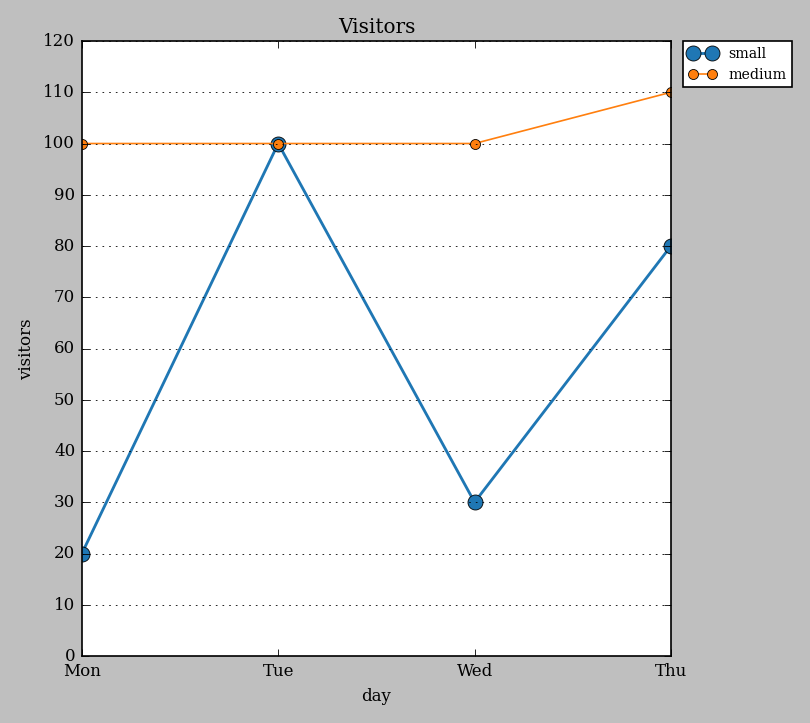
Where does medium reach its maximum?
Thu
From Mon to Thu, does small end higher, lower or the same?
higher
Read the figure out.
Title: Visitors
x-axis: day, ticks Mon Tue Wed Thu
y-axis: visitors, ticks 0 10 20 30 40 50 60 70 80 90 100 110 120
Legend: small, medium
Values:
small: 20 100 30 80
medium: 100 100 100 110
